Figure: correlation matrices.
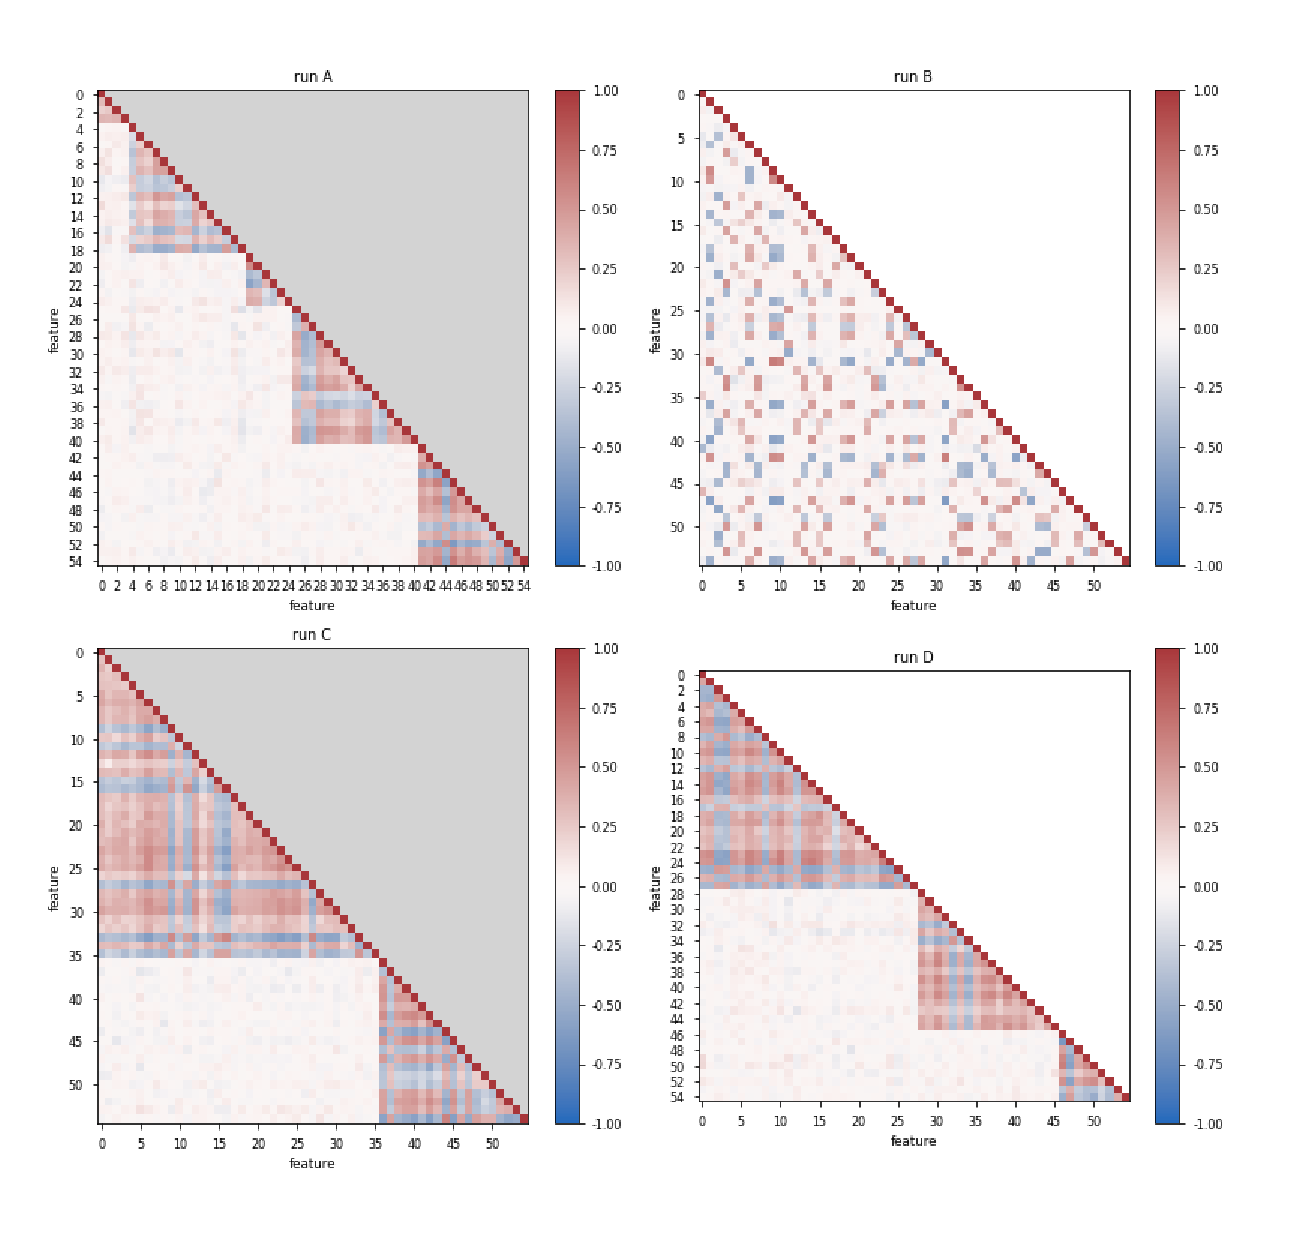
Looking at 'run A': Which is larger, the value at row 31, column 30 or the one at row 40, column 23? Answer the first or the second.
the first
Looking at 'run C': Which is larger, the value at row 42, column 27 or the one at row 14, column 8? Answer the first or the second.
the second
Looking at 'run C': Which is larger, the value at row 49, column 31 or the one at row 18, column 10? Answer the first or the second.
the second
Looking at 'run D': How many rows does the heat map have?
55
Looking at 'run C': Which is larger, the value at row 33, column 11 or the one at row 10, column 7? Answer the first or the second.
the first
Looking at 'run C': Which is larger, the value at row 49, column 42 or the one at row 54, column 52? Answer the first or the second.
the first
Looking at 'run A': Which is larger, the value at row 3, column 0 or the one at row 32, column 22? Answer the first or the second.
the first
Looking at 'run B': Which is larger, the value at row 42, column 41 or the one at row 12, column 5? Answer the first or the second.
the second
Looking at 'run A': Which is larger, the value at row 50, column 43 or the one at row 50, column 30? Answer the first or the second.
the second
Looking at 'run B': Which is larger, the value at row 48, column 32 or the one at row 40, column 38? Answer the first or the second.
the first
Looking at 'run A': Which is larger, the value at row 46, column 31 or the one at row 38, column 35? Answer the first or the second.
the first
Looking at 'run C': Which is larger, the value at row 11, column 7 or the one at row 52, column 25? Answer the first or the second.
the second
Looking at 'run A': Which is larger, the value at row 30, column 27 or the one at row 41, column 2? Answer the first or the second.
the second
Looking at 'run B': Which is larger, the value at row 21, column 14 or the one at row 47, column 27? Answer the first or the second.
the first
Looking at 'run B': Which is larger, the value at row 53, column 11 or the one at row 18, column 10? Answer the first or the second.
the first
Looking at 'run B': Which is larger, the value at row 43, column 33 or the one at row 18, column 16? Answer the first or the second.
the second
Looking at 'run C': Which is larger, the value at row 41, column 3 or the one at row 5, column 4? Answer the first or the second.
the second
